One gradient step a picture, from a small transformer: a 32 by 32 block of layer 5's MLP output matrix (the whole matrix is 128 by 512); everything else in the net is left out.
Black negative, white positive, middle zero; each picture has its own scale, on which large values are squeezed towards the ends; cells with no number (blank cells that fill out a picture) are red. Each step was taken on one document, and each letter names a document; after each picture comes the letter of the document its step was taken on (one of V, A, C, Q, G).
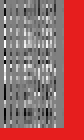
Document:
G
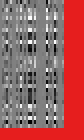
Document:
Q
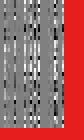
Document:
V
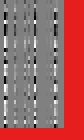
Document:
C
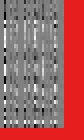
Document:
C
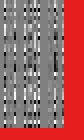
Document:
V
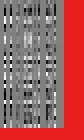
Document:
G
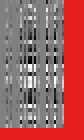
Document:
Q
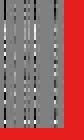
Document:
C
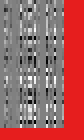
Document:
Q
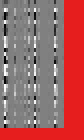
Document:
C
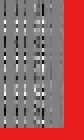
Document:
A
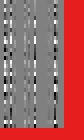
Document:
C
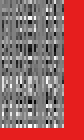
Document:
Q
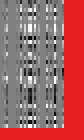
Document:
Q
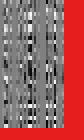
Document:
Q
